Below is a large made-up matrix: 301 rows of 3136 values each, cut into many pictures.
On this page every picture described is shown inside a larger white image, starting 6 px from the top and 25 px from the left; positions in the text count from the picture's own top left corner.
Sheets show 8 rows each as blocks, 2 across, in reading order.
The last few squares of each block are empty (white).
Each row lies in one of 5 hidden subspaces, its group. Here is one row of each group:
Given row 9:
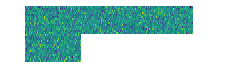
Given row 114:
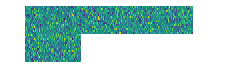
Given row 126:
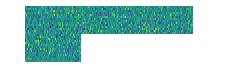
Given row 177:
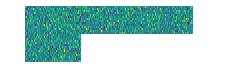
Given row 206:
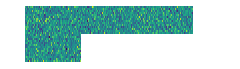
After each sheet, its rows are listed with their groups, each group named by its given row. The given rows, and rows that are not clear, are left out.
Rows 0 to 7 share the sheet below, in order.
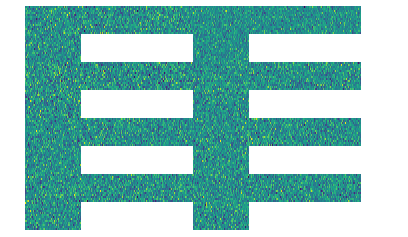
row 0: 206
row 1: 126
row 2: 114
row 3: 9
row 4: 206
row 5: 206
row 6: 177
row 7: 114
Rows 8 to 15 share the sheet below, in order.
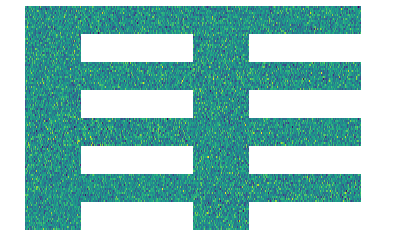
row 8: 206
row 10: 126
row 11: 177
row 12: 206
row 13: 9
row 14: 206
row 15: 9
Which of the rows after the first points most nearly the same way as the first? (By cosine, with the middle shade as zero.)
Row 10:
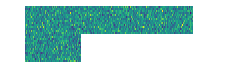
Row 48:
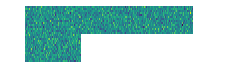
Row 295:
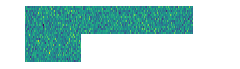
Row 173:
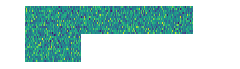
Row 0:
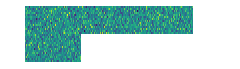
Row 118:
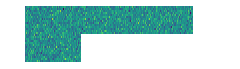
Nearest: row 118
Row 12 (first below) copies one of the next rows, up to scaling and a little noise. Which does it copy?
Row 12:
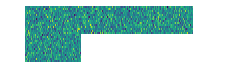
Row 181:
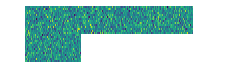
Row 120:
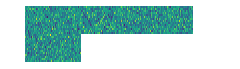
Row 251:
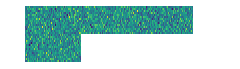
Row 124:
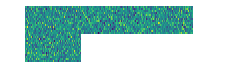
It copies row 181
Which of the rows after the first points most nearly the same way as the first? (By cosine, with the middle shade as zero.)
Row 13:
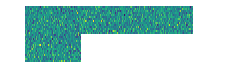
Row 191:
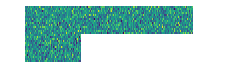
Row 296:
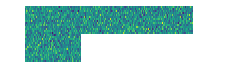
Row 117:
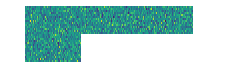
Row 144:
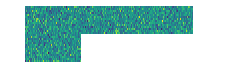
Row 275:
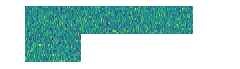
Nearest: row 275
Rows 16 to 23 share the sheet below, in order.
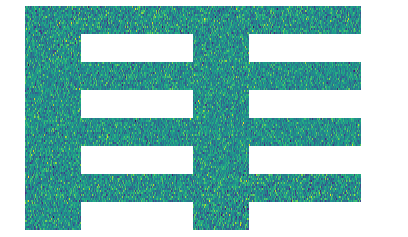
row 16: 9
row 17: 206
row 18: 177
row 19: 114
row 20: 9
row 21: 126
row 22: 177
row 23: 9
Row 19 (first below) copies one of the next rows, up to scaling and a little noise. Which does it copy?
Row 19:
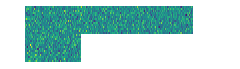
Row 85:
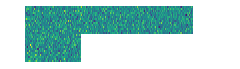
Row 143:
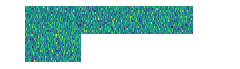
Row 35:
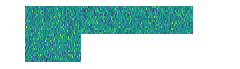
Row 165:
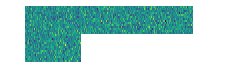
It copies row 85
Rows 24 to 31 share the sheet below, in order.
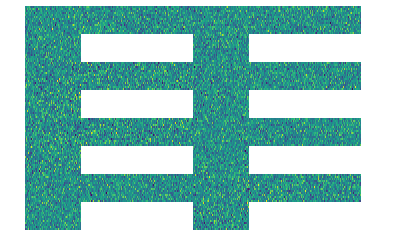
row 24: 206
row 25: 9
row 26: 9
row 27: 126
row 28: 114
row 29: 177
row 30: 206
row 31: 206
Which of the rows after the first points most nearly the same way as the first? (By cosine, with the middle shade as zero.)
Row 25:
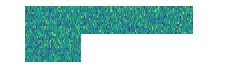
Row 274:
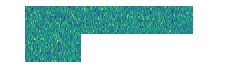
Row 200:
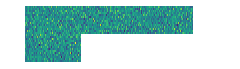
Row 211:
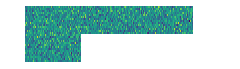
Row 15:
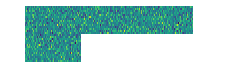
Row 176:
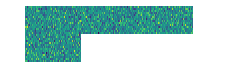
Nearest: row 211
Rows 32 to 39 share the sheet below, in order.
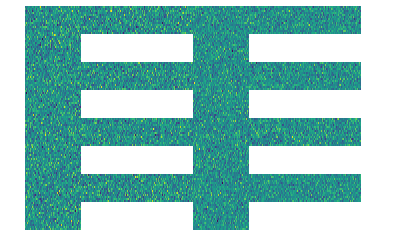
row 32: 9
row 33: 177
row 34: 177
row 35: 114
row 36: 177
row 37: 206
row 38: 9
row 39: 126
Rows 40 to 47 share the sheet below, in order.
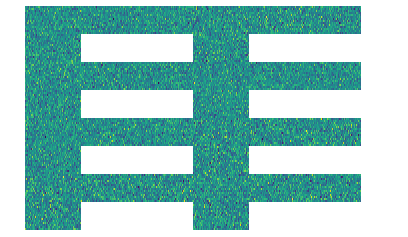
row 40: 177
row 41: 177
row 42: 114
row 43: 114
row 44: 206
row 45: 126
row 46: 126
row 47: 9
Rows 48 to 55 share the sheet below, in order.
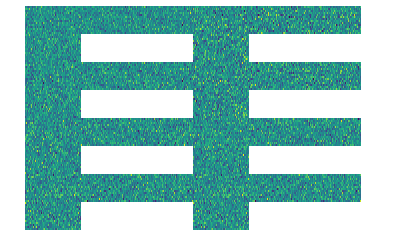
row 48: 126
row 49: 126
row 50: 126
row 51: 126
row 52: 126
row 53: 9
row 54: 177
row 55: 177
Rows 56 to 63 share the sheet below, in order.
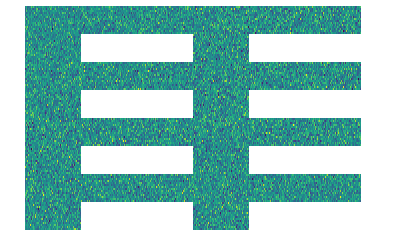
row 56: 206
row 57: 177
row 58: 114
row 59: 126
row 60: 206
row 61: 114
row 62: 126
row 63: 114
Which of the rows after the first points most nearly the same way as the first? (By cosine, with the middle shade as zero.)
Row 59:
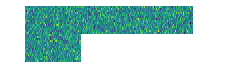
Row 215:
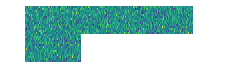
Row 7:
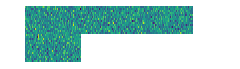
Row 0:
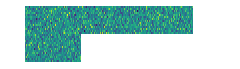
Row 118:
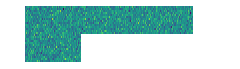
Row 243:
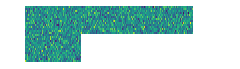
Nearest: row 118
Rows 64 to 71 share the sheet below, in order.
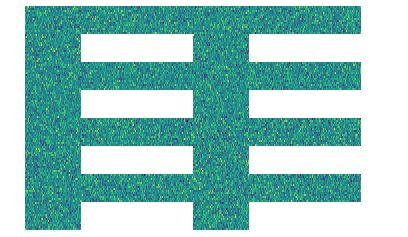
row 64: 177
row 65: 177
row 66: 206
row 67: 206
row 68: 177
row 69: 177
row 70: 126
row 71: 9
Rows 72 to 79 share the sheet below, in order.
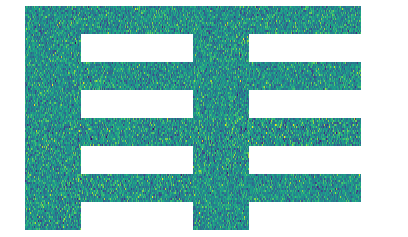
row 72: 9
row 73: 9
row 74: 206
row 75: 126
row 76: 206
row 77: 114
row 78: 114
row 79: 114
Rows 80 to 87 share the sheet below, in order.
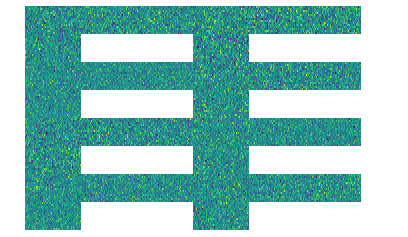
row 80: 114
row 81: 9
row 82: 126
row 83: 206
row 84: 9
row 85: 114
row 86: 206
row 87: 114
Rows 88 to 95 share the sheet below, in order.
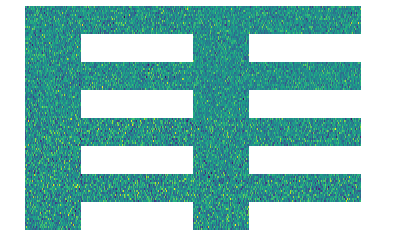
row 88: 206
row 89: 126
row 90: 114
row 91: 9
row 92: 177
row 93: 206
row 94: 114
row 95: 114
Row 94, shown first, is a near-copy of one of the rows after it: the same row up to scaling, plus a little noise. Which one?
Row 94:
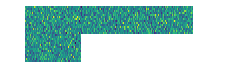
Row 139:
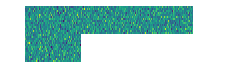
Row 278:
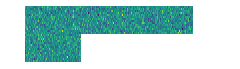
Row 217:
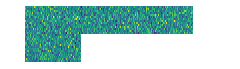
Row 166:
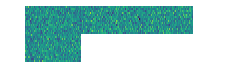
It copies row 217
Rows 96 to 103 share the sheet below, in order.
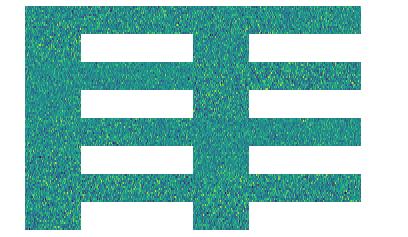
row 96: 9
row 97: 206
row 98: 177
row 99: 206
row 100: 9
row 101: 9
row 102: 177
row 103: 9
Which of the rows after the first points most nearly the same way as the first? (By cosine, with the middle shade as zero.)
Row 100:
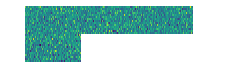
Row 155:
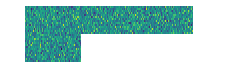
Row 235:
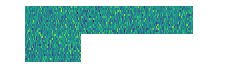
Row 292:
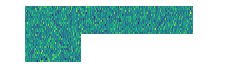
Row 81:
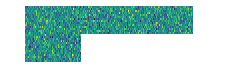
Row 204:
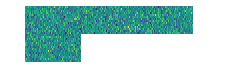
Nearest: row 235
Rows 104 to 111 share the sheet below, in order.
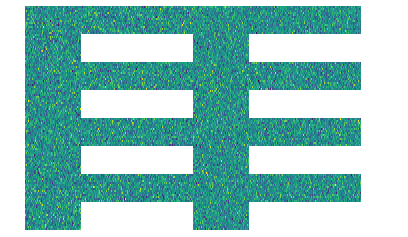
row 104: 126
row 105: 114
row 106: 126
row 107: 206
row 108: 177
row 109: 177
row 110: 9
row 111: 206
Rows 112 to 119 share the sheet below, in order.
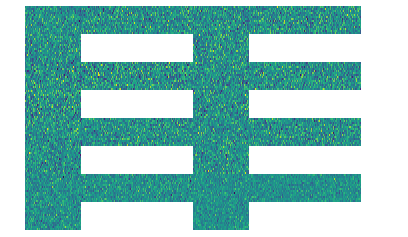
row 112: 114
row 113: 114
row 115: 177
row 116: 114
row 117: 114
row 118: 126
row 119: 126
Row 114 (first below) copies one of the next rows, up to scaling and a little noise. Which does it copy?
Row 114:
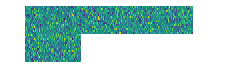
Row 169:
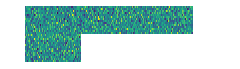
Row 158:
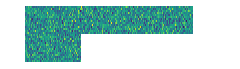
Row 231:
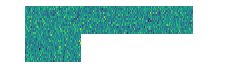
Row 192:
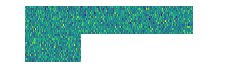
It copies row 169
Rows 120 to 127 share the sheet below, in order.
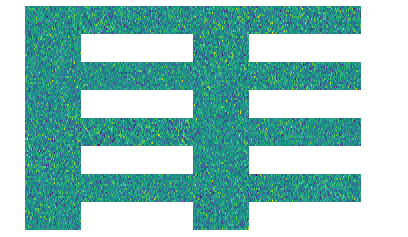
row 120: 206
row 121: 206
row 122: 126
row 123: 9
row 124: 206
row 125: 177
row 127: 206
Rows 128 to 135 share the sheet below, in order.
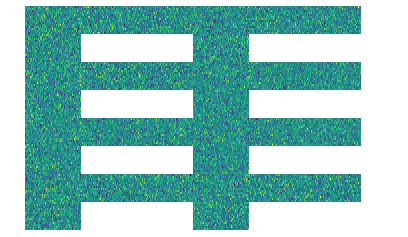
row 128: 206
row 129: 9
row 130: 114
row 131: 206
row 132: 177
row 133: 206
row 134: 9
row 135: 114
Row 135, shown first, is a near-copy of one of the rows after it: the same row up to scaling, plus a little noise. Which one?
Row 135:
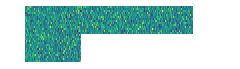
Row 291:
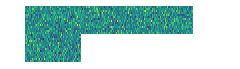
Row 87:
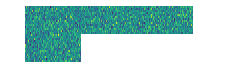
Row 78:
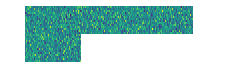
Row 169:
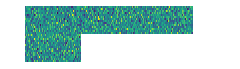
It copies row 78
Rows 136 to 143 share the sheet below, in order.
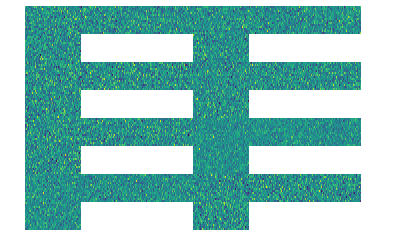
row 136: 114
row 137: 177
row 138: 206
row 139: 114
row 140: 177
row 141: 206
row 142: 126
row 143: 114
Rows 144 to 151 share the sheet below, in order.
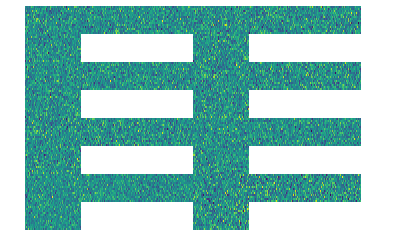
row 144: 206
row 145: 126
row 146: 126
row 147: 206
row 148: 206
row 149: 114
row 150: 206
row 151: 9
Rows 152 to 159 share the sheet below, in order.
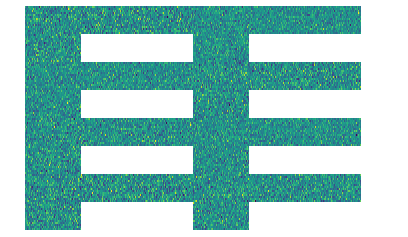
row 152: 206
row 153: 126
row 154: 177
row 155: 114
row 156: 126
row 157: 177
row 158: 114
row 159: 177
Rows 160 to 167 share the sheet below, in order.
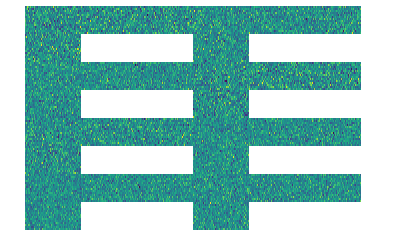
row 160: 177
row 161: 126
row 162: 9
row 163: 126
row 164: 126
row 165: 114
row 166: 114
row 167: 206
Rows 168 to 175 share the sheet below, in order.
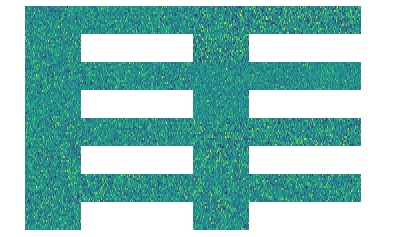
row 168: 114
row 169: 114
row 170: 206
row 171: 9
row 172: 126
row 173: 9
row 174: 206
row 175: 126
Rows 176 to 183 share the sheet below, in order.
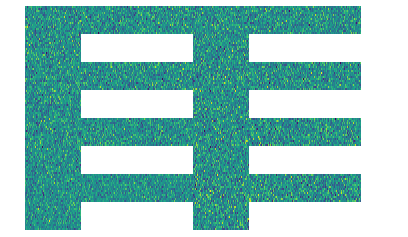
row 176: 206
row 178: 9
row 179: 177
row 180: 206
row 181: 206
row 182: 126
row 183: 206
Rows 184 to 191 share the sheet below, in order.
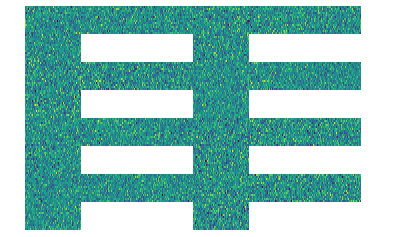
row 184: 177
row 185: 206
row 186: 206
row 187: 206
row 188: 177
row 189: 114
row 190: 9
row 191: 9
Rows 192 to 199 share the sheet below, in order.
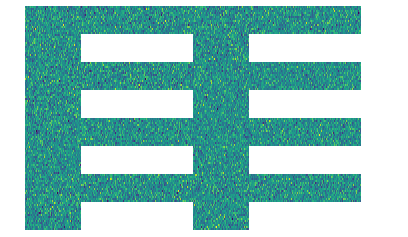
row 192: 114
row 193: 126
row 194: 126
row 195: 126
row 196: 206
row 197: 114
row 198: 9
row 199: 177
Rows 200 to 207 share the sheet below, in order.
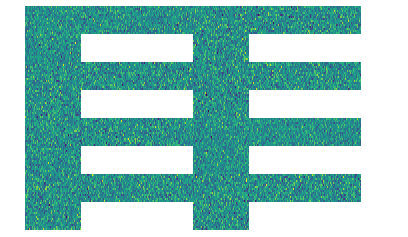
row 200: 9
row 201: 126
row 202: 126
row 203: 114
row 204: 114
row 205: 126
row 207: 177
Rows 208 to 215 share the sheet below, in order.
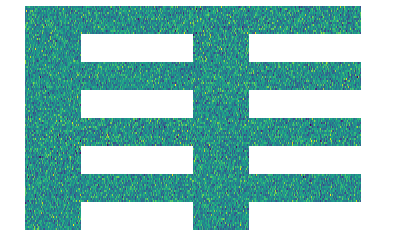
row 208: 126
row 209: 177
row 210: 177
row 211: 9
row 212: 9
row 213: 9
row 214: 177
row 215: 9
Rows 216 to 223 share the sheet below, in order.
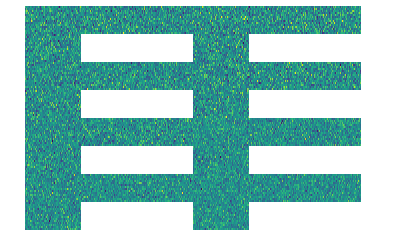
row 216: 9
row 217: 114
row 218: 177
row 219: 206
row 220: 206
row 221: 114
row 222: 126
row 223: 126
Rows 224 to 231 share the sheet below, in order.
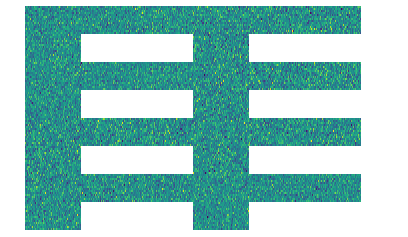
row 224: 9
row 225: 9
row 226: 114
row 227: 206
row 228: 177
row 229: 126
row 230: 206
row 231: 114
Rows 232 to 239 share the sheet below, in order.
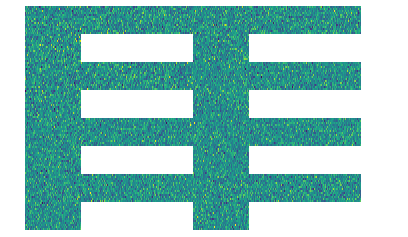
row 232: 9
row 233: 126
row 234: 177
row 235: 9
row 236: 126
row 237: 126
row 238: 206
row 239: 114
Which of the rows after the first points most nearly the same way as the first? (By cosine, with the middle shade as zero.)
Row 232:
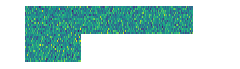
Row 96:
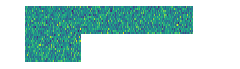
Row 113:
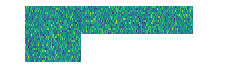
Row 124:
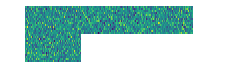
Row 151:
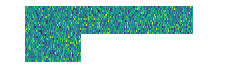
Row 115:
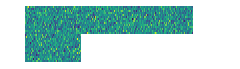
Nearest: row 96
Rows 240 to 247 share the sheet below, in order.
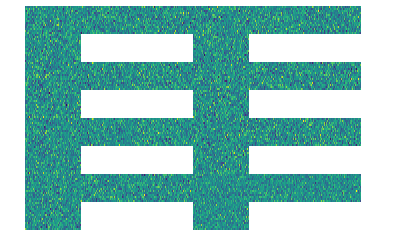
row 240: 126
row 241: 206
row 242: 206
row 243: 126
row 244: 206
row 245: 9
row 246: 126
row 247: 177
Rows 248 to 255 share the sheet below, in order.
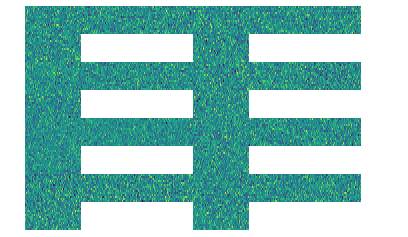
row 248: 126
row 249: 126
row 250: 114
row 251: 206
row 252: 126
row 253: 126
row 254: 114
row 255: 9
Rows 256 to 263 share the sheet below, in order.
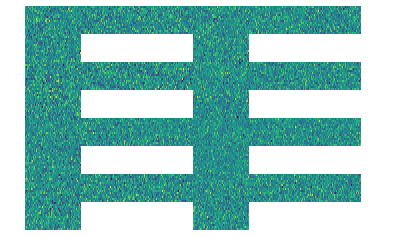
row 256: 206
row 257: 206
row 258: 126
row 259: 114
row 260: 9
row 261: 114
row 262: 9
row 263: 114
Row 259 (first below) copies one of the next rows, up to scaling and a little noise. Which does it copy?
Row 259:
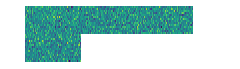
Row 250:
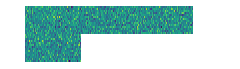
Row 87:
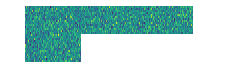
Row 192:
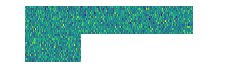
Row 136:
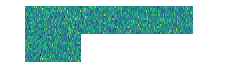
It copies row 250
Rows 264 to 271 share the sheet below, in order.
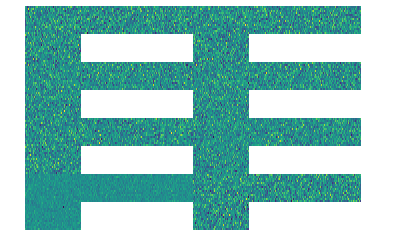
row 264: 177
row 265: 114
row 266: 177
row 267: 177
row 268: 177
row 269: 206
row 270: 177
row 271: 9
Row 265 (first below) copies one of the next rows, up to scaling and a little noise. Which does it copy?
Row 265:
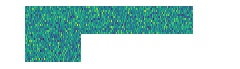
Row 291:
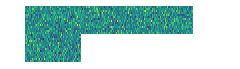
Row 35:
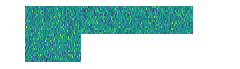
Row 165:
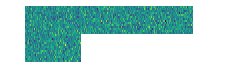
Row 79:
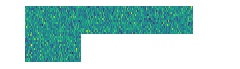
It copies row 291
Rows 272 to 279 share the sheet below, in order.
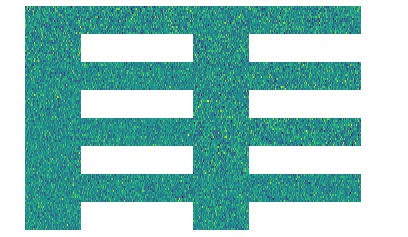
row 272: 177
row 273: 114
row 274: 114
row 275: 9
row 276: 177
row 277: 126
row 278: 114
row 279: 126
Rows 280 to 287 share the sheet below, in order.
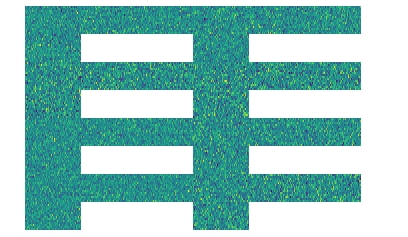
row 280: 9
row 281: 206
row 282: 206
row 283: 126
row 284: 206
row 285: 126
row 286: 177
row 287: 177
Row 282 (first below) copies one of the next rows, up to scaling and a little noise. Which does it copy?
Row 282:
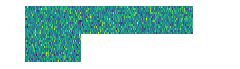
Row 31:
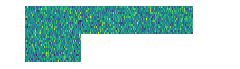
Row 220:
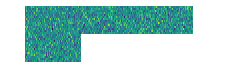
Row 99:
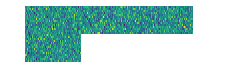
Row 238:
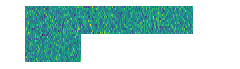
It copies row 31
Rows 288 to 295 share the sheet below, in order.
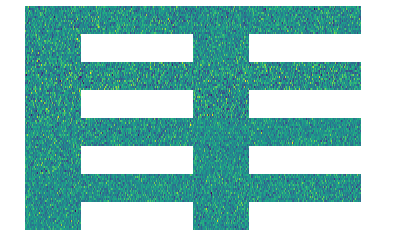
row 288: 177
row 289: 114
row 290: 206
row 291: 114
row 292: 126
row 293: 9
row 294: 9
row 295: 126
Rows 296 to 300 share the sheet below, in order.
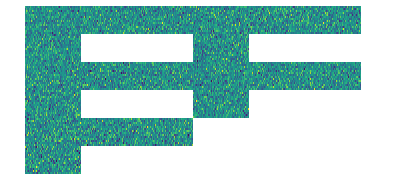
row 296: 9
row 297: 177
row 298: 126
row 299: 126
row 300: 177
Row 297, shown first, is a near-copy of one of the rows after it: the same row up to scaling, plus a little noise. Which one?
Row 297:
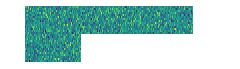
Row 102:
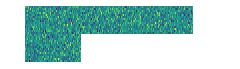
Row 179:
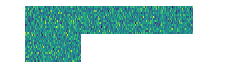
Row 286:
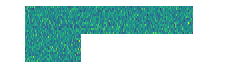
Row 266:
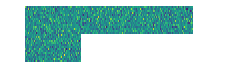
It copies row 102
